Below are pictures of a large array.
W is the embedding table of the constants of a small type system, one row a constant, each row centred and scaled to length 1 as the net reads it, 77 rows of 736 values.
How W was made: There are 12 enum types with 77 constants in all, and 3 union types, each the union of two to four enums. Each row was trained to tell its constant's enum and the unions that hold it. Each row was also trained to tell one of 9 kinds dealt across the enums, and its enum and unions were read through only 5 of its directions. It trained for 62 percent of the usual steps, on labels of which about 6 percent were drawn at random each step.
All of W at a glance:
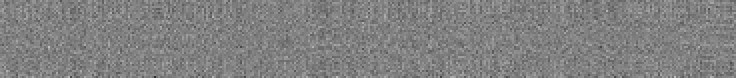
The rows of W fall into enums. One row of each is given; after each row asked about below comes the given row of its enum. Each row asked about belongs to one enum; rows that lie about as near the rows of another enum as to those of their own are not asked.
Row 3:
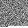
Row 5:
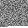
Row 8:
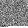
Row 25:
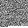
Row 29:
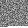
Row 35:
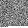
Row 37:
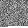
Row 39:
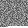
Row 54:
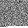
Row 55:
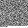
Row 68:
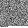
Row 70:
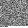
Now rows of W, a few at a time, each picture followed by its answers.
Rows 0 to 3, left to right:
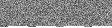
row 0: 54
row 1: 68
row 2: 25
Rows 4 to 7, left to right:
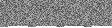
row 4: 3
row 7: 68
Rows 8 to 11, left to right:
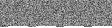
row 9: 25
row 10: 68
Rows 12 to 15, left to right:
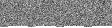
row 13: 8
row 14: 3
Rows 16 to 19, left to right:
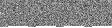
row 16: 55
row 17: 55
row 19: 3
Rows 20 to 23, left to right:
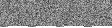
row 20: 39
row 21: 39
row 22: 8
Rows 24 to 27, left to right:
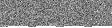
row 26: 37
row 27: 70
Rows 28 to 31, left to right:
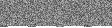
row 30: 25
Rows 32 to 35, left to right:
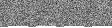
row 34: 8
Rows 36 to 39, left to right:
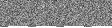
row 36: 68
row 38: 70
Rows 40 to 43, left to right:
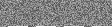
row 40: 55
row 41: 54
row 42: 37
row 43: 39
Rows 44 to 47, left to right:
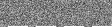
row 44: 3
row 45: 55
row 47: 25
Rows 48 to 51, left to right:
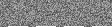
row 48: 29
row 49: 25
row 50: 29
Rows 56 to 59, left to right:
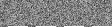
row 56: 37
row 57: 39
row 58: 3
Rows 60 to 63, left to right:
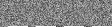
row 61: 68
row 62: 39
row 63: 39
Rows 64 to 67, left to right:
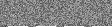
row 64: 54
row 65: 25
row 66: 29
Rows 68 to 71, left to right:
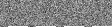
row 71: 3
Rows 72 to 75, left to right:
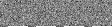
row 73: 54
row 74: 54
